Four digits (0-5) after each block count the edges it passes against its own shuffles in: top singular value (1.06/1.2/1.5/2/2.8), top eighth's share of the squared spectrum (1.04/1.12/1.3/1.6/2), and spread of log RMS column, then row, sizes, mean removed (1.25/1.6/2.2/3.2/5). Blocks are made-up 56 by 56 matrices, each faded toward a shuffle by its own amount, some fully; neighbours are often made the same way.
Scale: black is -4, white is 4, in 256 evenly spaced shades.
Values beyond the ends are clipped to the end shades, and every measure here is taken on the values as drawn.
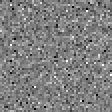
1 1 0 0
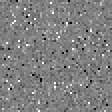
0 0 0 0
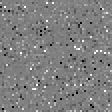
2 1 0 0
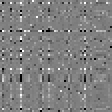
5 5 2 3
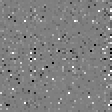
3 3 1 1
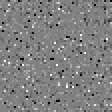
1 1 0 0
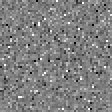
1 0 0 0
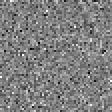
0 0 0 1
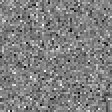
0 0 0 0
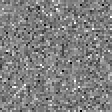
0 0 0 0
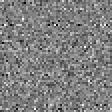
1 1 0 2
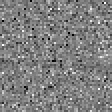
2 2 2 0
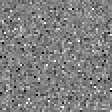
0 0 0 0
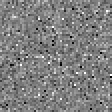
0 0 0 0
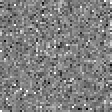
1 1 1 0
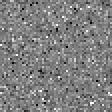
0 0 0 0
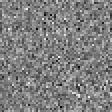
3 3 1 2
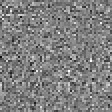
3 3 2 2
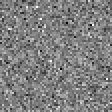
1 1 0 0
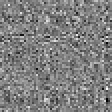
4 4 2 2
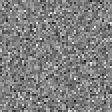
1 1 0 0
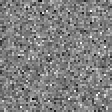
0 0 0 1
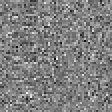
3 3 1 1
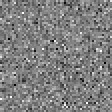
3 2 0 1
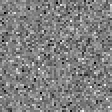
2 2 0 0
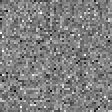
2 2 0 1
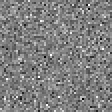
0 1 0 0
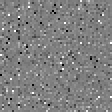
2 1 0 0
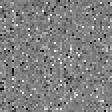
2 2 1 0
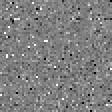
2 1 0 0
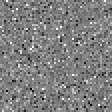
1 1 0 0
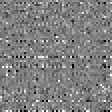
4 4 2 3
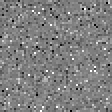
0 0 0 0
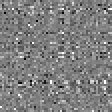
4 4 1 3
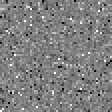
2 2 0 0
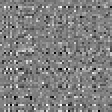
4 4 2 3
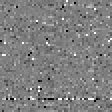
3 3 0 1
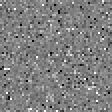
1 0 0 0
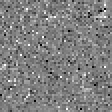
2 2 0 1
